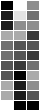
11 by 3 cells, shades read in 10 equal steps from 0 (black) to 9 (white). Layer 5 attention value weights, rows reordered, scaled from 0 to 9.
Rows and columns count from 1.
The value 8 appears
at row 2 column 2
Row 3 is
1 5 5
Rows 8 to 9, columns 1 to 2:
3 0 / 6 1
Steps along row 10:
down up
